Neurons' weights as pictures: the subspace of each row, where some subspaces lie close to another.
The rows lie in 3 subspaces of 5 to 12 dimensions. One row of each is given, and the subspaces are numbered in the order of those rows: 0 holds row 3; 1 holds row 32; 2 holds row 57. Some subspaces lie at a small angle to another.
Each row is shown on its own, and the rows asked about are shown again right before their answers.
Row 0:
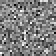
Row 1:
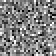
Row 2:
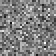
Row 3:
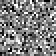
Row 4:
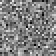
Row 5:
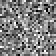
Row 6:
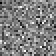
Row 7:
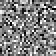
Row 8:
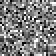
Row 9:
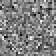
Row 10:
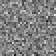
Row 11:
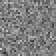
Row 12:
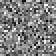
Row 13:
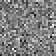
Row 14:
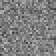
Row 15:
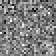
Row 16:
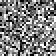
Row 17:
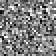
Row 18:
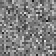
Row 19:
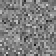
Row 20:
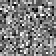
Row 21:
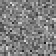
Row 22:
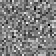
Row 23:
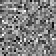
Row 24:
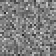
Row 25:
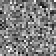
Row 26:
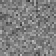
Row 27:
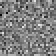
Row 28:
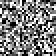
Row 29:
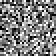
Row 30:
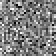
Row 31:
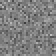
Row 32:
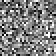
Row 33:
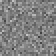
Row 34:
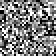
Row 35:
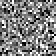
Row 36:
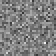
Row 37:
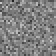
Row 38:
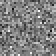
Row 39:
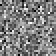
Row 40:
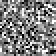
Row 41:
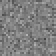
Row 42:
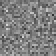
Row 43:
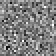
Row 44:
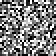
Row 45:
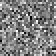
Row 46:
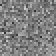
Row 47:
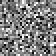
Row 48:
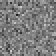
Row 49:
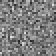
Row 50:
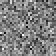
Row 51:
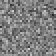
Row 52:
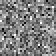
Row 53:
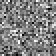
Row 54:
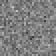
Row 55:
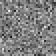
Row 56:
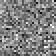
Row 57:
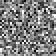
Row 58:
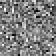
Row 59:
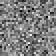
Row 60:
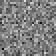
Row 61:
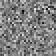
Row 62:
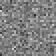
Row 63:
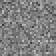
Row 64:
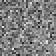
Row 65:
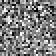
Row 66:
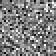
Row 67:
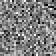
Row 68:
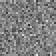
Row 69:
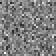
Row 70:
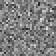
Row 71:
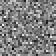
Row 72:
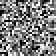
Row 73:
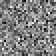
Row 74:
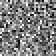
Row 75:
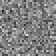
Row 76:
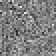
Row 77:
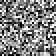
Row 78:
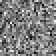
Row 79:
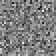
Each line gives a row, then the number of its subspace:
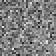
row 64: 1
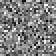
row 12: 2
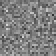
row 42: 0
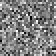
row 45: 0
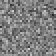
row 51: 1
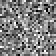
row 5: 0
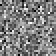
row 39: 0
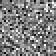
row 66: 0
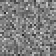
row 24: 0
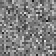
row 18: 0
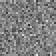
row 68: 2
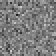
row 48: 0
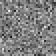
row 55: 0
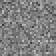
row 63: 1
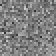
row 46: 1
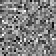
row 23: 2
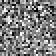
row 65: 1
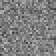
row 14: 1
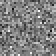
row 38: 0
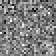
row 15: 1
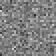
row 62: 1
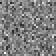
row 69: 0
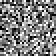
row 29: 2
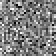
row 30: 0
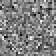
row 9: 1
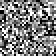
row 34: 1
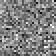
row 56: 0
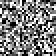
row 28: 2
